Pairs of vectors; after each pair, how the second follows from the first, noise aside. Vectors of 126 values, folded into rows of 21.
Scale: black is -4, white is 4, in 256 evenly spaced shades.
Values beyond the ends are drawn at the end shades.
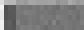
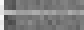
wrapped around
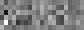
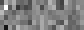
wrapped around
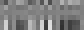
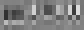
wrapped around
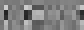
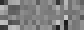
wrapped around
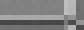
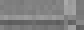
shrunk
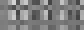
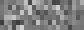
shuffled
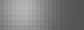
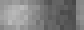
wrapped around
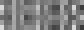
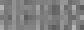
shrunk
